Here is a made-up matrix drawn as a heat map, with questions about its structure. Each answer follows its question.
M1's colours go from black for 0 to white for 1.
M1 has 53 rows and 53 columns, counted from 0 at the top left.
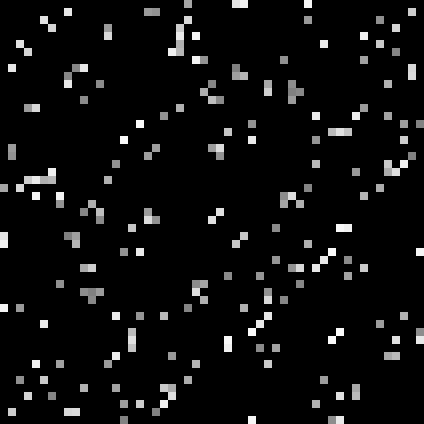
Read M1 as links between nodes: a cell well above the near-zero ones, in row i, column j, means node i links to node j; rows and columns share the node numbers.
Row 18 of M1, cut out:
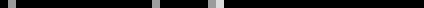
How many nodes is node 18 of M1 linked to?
4
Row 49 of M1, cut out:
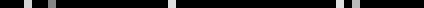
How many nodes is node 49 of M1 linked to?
5
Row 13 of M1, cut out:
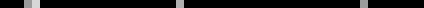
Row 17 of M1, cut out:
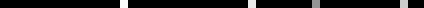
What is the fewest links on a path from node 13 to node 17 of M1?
4
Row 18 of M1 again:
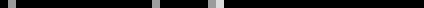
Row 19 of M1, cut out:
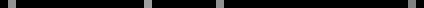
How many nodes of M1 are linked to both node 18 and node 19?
2
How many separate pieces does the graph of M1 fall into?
2
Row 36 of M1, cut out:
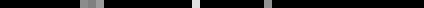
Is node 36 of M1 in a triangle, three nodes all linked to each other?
yes
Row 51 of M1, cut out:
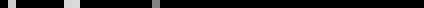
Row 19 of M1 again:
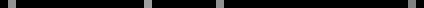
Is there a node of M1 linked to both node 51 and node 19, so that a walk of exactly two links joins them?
yes
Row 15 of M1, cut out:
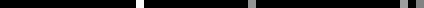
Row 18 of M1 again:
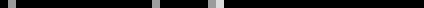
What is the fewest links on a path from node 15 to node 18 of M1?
6
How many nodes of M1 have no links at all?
1
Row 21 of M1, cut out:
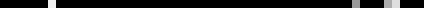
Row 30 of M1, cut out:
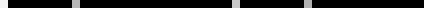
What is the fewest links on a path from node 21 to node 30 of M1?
5
